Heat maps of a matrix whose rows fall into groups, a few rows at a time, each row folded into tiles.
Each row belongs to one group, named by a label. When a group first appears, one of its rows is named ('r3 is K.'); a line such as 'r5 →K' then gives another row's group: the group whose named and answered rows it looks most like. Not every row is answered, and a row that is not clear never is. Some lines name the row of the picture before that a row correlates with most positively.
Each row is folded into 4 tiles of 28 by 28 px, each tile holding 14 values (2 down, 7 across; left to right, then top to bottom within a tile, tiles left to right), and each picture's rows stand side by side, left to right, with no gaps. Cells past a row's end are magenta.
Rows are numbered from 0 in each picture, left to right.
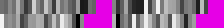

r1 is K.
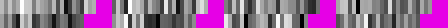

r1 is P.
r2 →K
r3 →P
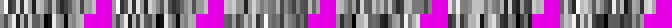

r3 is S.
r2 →P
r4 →P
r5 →P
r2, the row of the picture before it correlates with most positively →3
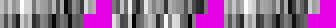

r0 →P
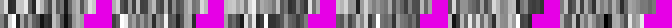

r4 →K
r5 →S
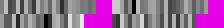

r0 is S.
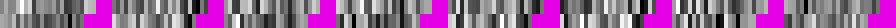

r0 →P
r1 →K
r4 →K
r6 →S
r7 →S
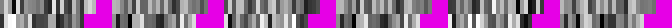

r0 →P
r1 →S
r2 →K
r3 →S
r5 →S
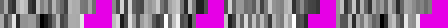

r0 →S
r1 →K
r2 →K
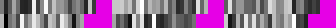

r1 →P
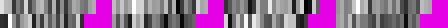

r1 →P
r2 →K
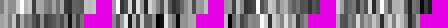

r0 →P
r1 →S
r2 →K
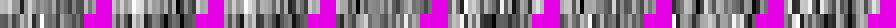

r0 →P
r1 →P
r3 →S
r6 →K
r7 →S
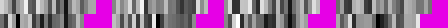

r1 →P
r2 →S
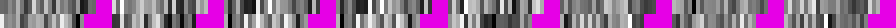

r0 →K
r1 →P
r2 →K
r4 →P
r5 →K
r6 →S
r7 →P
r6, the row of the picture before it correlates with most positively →0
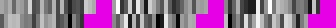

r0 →P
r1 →S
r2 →K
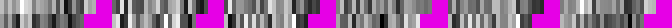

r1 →K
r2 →K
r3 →S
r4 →K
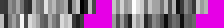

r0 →K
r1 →P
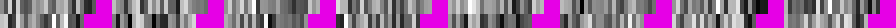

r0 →K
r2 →P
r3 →S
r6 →K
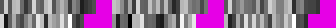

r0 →K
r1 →S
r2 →K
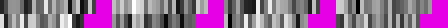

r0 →K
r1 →P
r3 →S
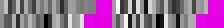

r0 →S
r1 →S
